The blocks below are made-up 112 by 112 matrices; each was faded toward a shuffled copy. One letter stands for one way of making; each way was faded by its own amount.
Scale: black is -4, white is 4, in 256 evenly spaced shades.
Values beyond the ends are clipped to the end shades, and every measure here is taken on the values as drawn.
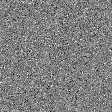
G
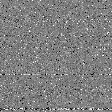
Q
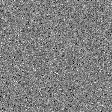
G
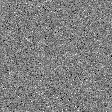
G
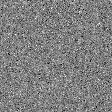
G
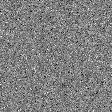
G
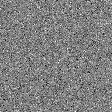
G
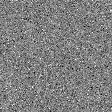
G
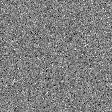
G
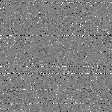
Q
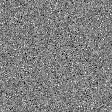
G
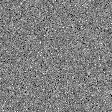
G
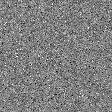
G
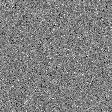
G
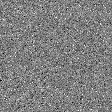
G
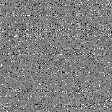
Q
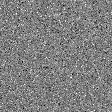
G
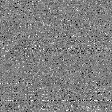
Q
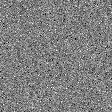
G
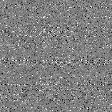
Q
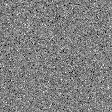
G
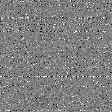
Q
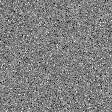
G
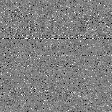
Q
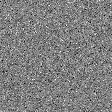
G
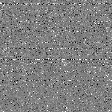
Q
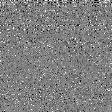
Q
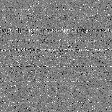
Q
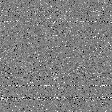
Q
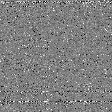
Q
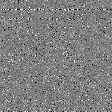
Q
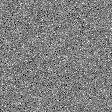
G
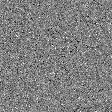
G
